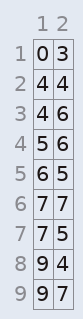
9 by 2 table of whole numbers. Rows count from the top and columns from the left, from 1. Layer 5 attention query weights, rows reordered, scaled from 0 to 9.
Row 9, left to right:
9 7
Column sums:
51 47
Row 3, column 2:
6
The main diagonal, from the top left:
0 4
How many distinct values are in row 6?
1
